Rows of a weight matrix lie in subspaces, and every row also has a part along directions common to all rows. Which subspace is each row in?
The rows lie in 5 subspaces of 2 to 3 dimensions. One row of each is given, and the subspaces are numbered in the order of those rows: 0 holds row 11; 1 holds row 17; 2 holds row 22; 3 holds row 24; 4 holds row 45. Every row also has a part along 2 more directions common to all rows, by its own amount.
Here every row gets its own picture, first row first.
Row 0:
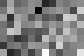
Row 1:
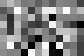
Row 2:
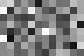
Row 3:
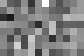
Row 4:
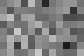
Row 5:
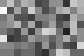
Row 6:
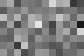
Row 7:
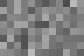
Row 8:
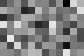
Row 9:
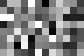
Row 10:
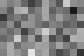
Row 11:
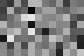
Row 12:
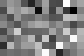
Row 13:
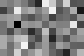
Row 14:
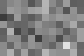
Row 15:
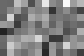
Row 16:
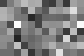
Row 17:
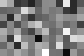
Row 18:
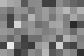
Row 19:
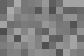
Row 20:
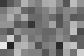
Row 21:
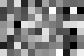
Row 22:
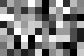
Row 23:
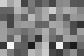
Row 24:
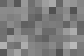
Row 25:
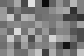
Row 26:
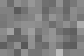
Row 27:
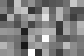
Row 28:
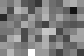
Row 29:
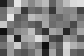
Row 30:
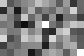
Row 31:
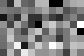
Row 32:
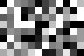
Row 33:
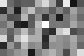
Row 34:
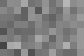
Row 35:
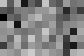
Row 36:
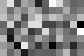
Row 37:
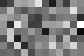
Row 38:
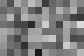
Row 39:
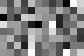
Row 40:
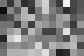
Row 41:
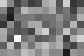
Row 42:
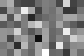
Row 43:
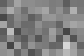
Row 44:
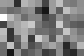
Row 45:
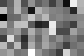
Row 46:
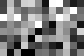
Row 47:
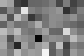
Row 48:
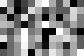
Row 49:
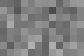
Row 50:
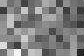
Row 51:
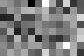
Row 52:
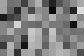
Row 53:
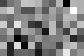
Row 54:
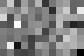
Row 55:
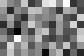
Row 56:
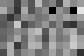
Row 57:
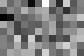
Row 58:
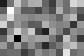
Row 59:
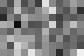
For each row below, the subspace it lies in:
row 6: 0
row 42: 1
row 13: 3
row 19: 1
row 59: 3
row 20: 3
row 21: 3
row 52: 3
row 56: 3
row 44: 2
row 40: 0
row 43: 2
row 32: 4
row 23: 3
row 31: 0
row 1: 3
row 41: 1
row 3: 2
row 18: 3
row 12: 1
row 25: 2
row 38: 4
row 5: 0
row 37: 0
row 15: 1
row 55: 1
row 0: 1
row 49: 3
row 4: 2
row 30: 4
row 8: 4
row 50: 1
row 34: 1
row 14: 2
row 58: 1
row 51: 2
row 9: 2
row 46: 0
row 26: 3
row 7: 4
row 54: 3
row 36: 0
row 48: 4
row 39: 0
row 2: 0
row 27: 4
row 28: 4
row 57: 2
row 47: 1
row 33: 4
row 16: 0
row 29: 1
